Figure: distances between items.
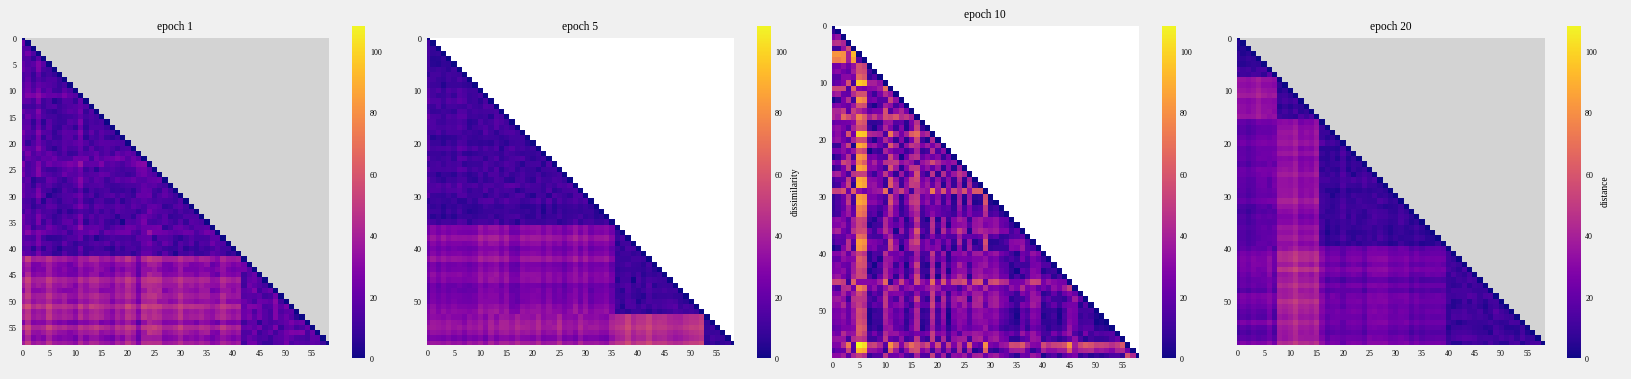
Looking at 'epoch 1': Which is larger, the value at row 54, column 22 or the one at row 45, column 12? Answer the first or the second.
the second
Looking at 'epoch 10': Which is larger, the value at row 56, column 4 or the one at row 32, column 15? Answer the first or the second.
the second
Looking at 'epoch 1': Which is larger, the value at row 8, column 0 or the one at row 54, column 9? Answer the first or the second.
the second
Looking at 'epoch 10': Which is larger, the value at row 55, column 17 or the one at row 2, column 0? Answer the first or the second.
the second
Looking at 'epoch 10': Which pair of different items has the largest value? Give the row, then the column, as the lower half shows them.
56, 5
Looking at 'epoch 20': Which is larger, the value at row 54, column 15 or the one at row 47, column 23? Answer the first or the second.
the first
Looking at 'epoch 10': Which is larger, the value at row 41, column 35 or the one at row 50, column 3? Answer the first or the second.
the second
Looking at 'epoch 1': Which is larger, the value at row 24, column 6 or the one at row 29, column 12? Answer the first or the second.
the first
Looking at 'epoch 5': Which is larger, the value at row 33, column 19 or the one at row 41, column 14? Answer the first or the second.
the second
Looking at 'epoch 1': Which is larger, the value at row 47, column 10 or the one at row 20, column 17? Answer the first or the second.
the first
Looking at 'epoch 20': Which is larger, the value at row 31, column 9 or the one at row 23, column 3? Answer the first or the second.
the first
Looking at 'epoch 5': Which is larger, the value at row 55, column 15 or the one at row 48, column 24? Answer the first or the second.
the first
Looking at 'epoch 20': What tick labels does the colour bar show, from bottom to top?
0, 20, 40, 60, 80, 100
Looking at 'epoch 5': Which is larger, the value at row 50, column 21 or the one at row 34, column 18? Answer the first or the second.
the first
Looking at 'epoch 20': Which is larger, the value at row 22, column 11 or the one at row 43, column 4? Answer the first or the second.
the first
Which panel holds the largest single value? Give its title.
epoch 10
